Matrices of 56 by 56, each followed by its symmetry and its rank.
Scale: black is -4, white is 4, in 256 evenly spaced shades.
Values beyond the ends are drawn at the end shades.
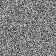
neither, full rank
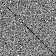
symmetric, full rank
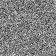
neither, full rank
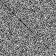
symmetric, full rank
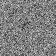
symmetric, full rank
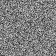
neither, full rank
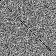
symmetric, full rank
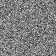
neither, full rank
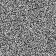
neither, full rank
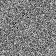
symmetric, full rank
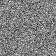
neither, full rank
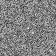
symmetric, full rank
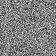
neither, full rank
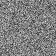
neither, full rank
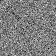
symmetric, full rank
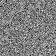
symmetric, full rank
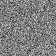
neither, full rank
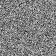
neither, full rank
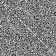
symmetric, full rank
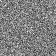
symmetric, full rank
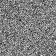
symmetric, full rank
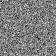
symmetric, full rank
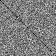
symmetric, full rank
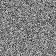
neither, full rank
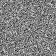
symmetric, full rank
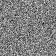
neither, full rank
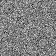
symmetric, full rank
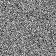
neither, full rank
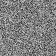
neither, full rank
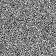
neither, full rank
